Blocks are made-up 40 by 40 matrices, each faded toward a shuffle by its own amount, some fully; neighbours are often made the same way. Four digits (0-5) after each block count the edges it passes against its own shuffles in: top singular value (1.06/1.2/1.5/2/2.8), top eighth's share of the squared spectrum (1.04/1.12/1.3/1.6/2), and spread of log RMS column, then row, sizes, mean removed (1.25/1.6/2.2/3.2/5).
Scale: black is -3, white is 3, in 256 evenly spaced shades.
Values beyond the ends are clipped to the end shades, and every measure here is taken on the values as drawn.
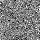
0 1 1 0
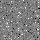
1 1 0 0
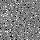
2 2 0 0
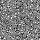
1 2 0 0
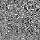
3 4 2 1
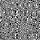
3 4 2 1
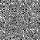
3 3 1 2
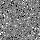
0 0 0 0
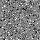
1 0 0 0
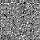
3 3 1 1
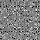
3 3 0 1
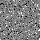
0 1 0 1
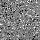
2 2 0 0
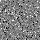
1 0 0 0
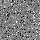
1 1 0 0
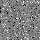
1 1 0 0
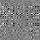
4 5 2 3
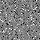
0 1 1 0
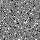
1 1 0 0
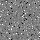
0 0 0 0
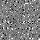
3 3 1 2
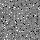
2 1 0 0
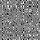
4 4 2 2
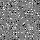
2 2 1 0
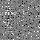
3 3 1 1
